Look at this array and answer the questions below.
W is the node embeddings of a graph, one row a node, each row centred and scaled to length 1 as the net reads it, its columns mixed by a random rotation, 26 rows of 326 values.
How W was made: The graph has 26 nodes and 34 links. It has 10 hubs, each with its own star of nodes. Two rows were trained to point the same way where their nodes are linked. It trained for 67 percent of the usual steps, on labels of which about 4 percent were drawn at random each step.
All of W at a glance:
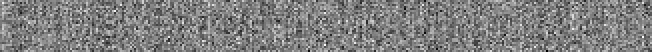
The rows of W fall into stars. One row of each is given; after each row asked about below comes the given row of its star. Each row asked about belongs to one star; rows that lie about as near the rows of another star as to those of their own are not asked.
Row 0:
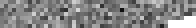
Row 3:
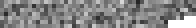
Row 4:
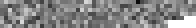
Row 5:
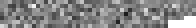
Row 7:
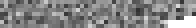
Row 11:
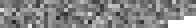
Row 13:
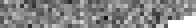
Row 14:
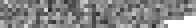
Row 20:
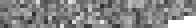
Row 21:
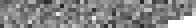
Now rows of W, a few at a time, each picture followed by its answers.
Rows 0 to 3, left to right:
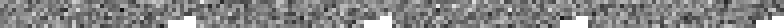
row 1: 14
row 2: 7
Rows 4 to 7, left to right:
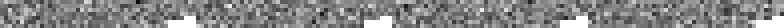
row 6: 3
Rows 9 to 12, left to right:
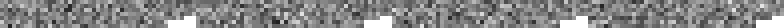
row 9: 20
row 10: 11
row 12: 5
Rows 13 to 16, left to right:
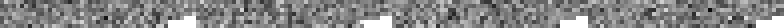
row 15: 11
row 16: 0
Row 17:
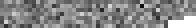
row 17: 13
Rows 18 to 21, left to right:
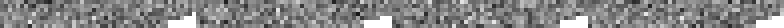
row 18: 21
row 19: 4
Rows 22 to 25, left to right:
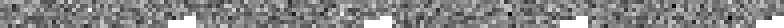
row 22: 20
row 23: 14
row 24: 7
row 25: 5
